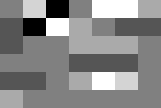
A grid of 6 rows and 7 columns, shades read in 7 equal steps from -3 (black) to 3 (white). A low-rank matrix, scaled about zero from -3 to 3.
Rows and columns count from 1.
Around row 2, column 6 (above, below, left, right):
3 1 0 -1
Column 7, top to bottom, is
1 -1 0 0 0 0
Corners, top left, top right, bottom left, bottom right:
0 1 1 0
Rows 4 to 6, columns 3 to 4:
0 -1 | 0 1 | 0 0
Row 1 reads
0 2 -3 0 3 3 1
